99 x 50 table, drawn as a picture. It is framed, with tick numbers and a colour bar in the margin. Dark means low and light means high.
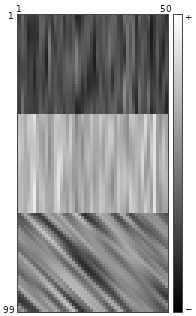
The table splits into 3 rows of 1 panel. Panel 1,1: low, streaked downward. Panel 2,1: high, streaked downward. Panel 3,1: middling, slanting down to the right, strong in contrast.
